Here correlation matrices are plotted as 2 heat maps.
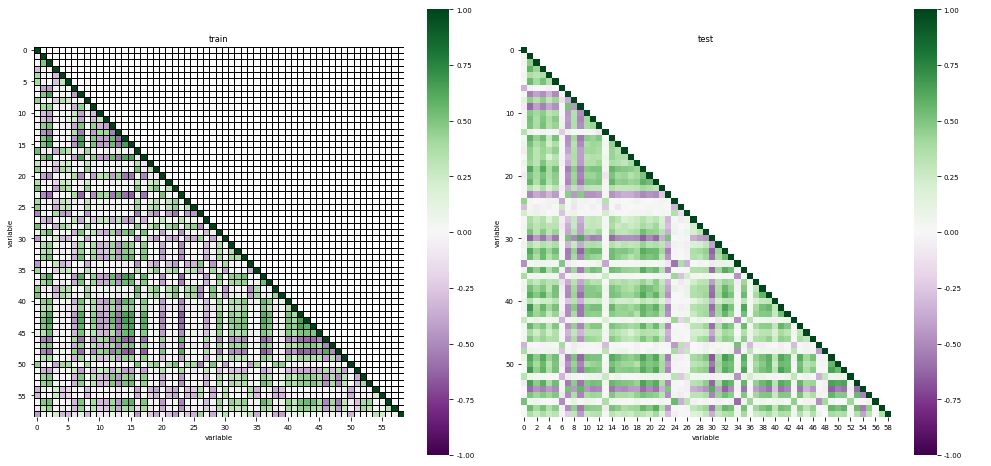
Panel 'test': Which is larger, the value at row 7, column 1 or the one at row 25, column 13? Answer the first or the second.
the second
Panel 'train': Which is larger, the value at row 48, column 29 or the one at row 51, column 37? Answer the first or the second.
the second
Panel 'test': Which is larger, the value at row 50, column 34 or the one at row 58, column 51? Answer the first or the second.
the second
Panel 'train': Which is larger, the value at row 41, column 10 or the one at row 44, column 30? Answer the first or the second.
the second
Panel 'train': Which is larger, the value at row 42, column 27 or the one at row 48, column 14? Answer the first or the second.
the first
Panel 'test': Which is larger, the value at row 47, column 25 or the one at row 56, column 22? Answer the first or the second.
the first
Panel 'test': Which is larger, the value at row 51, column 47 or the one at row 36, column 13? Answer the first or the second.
the second
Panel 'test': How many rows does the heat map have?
59
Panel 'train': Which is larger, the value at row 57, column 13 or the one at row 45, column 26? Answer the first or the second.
the second
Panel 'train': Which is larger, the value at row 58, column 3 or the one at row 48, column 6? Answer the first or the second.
the second
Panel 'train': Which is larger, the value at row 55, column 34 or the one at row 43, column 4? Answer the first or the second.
the first
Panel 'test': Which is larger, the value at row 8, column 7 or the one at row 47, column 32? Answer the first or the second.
the second
